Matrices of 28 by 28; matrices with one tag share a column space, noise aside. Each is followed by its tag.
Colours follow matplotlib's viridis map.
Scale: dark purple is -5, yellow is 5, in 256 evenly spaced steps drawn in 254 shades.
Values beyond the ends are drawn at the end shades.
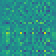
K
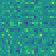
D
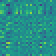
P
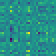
K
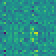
K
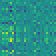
K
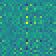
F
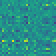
F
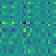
D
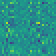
D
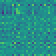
P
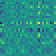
D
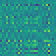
F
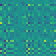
F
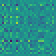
F
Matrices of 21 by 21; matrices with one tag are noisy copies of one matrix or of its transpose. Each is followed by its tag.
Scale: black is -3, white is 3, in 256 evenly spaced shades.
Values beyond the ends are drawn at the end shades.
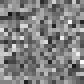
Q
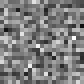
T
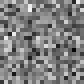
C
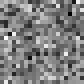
C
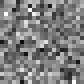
Q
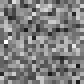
C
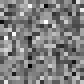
C
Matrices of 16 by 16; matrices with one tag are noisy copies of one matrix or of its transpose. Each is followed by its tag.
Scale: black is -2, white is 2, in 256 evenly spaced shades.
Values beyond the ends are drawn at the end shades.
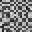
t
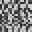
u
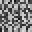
u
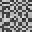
t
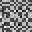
t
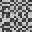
t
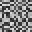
t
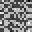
u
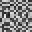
t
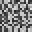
u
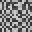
t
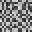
t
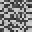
u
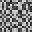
t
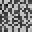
u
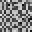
t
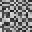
t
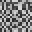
t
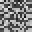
u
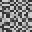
t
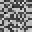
u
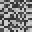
u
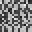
u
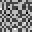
t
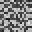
u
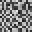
t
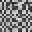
t
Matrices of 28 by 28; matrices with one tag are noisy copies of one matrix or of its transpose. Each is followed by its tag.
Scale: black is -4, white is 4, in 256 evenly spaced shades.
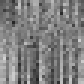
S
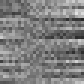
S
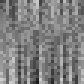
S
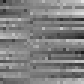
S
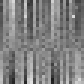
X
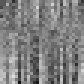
S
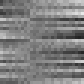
S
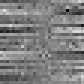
X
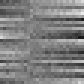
S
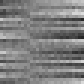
S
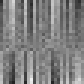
X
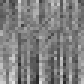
S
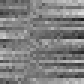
S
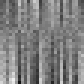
S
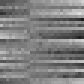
S
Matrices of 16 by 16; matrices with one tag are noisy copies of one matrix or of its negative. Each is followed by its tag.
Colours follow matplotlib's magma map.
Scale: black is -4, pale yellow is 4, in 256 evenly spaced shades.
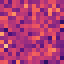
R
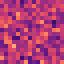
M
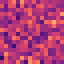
M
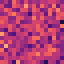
R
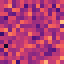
R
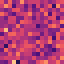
R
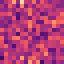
M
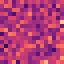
R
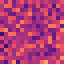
R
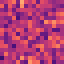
M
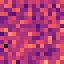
R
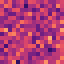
R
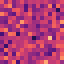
R
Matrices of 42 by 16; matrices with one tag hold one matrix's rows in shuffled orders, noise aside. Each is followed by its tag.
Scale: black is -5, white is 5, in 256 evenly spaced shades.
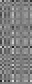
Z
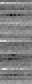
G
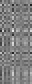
Z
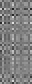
Z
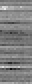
G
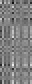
Z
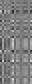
Z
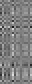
Z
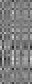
Z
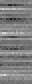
G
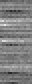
G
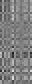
Z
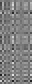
Z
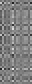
Z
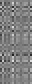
Z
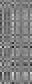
Z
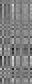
Z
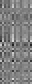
Z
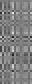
Z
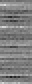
G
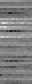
G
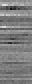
G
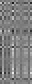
Z
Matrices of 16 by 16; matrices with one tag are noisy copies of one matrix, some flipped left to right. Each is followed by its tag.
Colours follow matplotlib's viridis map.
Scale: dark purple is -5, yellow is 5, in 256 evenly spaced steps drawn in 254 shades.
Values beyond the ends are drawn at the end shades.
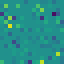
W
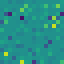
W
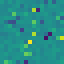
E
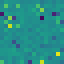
W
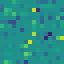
E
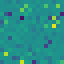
W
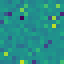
W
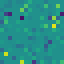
W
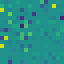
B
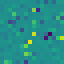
E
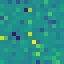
E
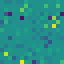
W
